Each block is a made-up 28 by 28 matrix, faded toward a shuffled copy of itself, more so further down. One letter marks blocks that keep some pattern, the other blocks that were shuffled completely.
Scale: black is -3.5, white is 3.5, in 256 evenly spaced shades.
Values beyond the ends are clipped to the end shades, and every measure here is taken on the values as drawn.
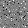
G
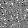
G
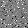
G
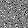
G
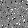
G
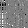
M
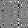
M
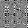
M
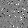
G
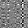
M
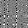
M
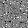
G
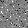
G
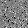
G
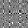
M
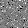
G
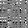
M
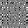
M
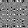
M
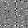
M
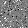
G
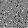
G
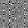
M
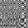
M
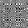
M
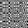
M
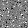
G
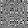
M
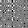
M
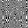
M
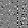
M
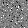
G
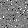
G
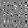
M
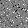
G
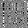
M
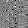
M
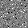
G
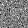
G
